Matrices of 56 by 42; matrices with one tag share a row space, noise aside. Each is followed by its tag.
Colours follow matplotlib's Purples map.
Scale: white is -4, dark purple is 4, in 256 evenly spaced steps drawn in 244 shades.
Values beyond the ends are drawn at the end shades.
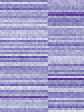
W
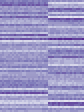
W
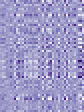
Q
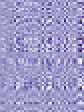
Q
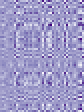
Q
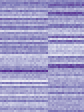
W
